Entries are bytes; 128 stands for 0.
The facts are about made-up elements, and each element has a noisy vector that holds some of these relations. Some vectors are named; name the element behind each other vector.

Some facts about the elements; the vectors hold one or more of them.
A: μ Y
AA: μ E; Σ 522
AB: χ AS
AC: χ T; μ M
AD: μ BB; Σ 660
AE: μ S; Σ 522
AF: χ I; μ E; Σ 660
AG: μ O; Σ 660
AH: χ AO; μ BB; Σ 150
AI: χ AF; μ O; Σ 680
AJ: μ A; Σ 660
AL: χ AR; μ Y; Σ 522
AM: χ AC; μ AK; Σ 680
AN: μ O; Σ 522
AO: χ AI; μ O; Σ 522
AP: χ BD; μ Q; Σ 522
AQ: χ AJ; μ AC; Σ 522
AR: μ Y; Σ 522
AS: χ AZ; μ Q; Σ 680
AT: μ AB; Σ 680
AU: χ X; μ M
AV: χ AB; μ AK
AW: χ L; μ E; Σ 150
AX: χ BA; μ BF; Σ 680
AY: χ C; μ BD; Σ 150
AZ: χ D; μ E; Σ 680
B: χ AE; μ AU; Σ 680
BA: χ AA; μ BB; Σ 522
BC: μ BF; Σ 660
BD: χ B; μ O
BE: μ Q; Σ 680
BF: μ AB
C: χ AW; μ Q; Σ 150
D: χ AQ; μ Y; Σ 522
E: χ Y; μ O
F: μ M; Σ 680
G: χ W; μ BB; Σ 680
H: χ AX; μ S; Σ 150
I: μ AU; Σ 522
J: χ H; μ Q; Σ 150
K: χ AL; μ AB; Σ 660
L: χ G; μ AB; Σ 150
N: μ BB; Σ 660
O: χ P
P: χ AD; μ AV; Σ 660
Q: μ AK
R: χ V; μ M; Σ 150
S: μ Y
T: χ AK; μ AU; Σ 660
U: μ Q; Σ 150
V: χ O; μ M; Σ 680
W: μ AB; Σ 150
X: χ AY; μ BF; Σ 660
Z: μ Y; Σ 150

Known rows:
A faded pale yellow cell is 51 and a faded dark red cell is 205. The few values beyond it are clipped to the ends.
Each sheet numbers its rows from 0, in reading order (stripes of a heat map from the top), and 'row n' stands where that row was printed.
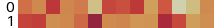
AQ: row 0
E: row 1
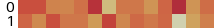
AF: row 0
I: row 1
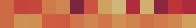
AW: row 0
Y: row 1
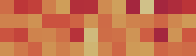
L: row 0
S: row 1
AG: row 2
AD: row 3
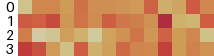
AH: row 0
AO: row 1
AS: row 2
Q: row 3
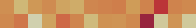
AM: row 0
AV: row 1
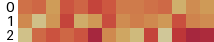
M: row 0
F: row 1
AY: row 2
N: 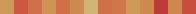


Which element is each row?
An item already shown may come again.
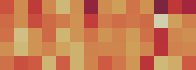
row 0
G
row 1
I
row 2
AI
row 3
AM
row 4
AP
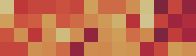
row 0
X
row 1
C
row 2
G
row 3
E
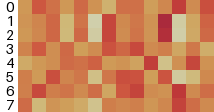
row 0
N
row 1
BA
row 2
BA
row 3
BF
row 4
Z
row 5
D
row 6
BC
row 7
BE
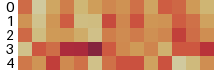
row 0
AZ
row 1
AX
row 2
BE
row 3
AU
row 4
D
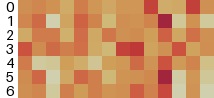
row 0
U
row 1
AV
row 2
BB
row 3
AJ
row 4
AS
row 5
AV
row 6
AB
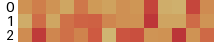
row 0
U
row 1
R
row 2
K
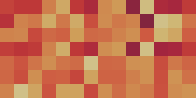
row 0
W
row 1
AA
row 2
AL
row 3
W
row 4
P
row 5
T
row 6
V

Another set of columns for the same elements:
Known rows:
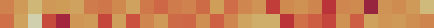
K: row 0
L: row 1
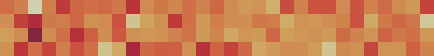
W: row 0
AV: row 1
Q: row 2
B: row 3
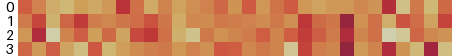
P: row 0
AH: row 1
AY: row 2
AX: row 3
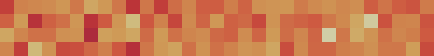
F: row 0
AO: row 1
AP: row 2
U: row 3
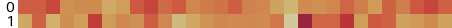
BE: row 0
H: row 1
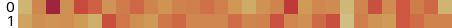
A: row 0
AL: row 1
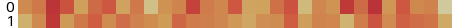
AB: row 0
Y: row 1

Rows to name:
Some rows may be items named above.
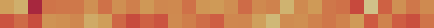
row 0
E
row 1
BE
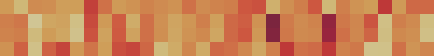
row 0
AA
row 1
X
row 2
X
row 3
C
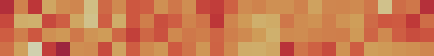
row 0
V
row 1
G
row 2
BE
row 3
L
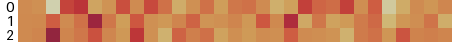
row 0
AW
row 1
AU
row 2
AK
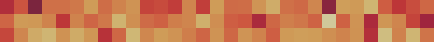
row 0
AI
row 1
AQ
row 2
P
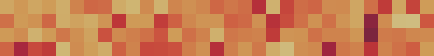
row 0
BA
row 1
T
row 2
AJ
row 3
AS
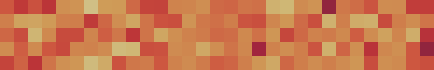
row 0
AZ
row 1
I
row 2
R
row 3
D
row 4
AM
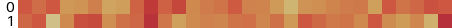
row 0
BE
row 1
R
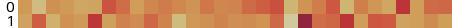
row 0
AA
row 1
H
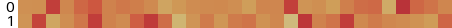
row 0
BB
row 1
J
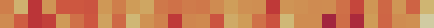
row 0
BF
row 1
AB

